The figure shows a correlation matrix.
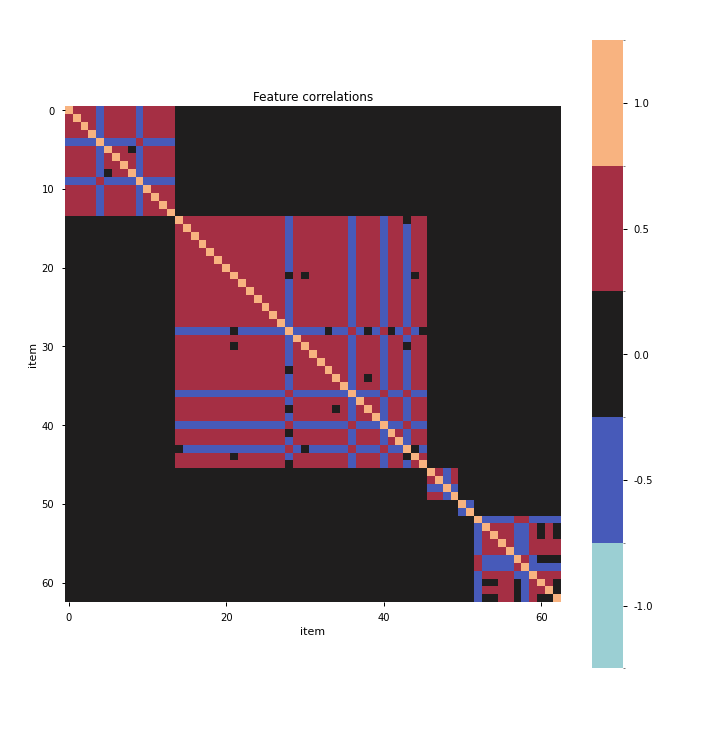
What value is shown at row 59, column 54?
0.5
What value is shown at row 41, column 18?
0.5
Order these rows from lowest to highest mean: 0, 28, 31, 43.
43, 28, 0, 31
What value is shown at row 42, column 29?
0.5
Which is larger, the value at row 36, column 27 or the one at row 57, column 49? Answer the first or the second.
the second
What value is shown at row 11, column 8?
0.5
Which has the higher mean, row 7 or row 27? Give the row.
27
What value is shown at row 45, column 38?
0.5
